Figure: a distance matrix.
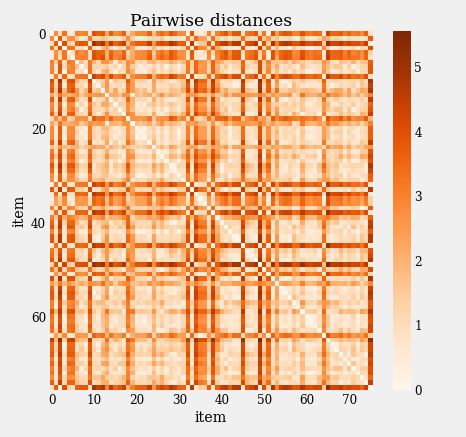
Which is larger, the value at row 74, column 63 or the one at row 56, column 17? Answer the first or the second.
the first
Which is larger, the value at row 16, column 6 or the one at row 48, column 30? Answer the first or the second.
the first
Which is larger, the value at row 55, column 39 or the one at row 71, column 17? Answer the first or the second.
the first
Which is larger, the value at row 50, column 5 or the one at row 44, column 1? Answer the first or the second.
the first
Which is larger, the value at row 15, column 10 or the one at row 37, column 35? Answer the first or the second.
the second
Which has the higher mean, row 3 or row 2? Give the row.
2
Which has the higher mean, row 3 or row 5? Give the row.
5
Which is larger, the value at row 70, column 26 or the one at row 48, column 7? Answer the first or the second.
the first
